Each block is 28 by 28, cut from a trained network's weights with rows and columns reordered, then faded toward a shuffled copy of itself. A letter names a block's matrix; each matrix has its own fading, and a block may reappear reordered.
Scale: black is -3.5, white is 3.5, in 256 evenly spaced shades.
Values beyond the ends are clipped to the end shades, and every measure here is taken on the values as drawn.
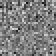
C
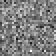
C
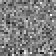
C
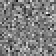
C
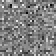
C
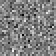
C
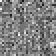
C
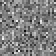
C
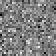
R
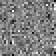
R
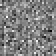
C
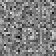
R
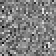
R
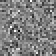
R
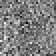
C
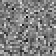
R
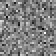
R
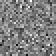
R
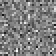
R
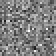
C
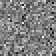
R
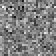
C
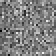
C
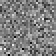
R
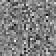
R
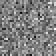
C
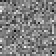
R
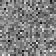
R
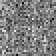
C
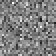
R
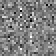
R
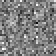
R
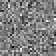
R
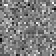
C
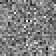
R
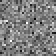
C
